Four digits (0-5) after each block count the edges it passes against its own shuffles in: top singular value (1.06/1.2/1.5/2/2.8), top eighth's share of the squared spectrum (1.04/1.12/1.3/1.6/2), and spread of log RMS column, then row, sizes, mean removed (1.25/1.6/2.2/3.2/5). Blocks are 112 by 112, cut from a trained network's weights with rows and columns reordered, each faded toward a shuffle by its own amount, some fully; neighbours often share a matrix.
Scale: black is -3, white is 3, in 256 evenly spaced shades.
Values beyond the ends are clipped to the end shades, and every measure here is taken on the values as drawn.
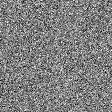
1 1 0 0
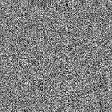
4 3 2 1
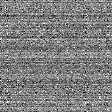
4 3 2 2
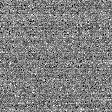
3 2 1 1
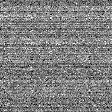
4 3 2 2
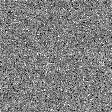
0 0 0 0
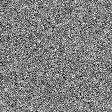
0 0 0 0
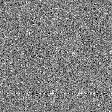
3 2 0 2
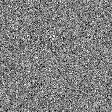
2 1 0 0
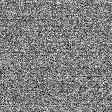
2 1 0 0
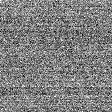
3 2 0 0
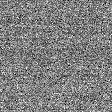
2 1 0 0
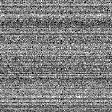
5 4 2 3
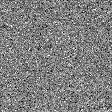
0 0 0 0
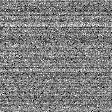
4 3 2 2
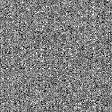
3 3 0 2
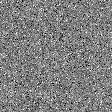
0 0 0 0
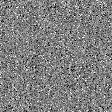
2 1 0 1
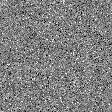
0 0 0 0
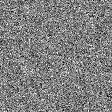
2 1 0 0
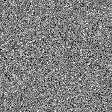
1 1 0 0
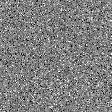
3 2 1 1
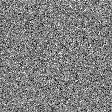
2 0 0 0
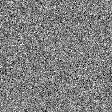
2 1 1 0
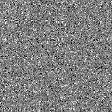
3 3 1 2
